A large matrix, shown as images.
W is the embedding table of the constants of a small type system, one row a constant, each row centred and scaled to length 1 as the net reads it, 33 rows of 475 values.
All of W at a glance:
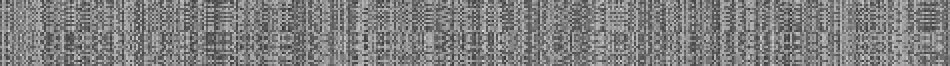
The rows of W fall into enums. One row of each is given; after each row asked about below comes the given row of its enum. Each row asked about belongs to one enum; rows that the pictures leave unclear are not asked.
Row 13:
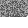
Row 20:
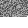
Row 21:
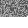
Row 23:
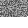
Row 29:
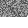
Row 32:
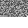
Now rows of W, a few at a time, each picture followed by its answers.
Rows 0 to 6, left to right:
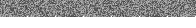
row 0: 21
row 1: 29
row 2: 13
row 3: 21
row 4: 23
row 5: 13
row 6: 20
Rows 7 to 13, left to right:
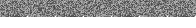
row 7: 13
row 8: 21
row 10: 20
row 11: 13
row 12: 32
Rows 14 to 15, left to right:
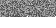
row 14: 13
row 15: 23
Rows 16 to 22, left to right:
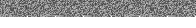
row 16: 21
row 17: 20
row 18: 32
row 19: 32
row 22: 32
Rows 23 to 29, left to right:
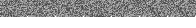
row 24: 32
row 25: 21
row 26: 13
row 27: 20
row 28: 29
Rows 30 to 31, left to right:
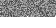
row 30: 23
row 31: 29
